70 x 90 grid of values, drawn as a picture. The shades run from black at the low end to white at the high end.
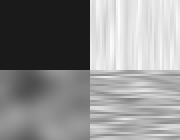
It is made of 2 by 2 panels. Panel 1,1: very low, flat. Panel 1,2: very high, streaked downward, faint in contrast. Panel 2,1: middling, smooth. Panel 2,2: high, streaked across.
